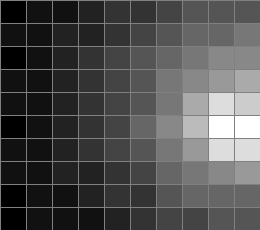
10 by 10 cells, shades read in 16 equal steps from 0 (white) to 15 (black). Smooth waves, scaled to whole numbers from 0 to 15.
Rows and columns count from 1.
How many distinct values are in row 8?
8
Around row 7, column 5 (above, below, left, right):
11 12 12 10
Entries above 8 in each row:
10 9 7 6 6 6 6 7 10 10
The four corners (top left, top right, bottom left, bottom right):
15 10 15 10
